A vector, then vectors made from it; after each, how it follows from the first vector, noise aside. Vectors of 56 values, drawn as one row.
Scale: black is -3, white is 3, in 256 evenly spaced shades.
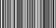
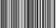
wrapped around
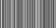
shrunk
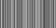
shrunk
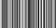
wrapped around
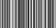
wrapped around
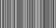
shrunk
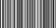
copied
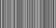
shrunk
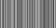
shrunk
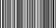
copied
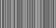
shrunk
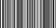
copied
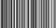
wrapped around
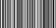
copied
